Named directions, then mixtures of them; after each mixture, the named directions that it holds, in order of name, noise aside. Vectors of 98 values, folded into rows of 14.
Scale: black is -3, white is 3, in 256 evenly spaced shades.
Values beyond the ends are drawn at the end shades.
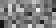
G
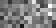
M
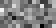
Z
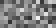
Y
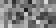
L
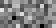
Z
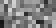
G, L, Z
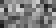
G, Y, Z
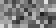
L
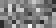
G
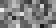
Z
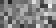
M, Y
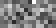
G, L, M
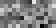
L, M, Z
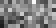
G, M, Z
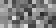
L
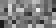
G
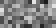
M, Z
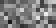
M, Y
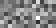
Y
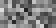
G, L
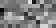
L, Z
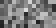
G, L, Y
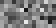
L, Y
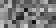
L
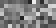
L, M, Z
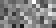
M
